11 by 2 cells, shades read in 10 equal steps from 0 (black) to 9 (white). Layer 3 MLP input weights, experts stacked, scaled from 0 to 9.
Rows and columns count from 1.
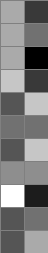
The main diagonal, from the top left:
6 4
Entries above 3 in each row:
1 2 1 1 1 2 1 2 1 1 1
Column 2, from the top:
2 4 0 2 7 4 7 5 1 4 6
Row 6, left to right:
4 4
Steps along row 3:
down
